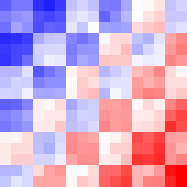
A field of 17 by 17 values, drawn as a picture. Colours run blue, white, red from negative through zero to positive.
Lone odd cells: none. Slope: up to the bottom right. Ninth with the highest average: bottom right. Ninth with the lowest average: top left.
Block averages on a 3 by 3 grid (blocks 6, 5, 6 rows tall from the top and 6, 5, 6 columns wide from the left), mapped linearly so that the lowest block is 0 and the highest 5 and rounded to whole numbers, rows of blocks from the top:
0 1 3
1 3 4
2 4 5
